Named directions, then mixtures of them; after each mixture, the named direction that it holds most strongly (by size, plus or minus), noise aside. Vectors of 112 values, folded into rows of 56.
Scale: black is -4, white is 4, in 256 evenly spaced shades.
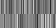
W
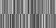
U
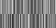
U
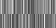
U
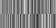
U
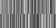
U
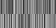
U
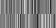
W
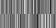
W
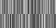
U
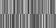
U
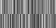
U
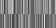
U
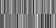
W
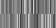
W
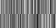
W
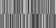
U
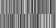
W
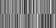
W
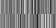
W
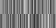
U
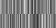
U
